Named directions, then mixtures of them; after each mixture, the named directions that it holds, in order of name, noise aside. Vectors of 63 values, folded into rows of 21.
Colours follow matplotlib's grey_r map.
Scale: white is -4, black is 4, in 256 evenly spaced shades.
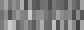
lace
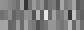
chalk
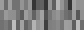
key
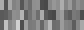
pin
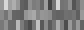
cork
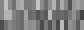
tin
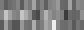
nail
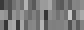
chalk, cork, pin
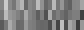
lace, tin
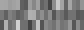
cork, pin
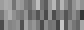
pin, tin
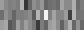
chalk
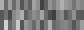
pin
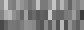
tin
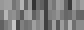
key, lace, tin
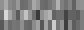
cork, nail, tin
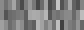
cork, tin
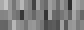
key, nail, tin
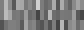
tin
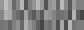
chalk, tin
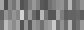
lace, nail, pin
